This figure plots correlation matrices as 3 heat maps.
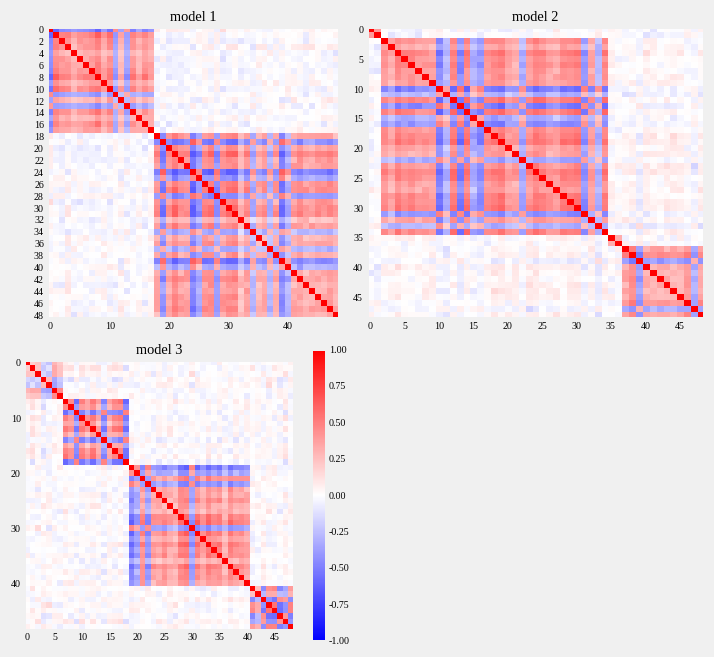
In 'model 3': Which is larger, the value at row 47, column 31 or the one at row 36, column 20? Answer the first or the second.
the first
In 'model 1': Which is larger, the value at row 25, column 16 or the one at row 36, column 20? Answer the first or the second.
the second
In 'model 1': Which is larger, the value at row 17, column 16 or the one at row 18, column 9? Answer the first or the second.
the first
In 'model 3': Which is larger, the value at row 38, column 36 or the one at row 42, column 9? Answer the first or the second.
the first
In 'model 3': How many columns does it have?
49
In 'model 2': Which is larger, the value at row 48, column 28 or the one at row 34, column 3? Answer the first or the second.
the second
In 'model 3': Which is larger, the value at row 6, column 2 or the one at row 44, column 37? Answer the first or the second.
the first
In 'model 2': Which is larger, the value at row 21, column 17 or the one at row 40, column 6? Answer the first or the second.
the first
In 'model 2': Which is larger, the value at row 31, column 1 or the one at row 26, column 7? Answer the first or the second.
the second
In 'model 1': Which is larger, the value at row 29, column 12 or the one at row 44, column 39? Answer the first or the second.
the first
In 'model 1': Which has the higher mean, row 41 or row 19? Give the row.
41
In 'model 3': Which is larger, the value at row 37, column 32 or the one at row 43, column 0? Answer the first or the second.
the first
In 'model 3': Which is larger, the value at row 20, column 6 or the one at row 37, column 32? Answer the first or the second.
the second
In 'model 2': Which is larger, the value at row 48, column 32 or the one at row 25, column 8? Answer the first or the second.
the second
